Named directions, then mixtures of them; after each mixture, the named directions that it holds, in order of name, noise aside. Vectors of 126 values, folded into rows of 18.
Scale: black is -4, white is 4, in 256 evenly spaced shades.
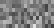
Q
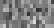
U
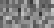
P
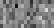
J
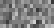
Q, U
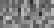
P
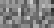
P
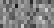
J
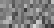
Q, U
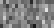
J, Q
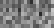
P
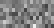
Q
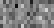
J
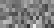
Q
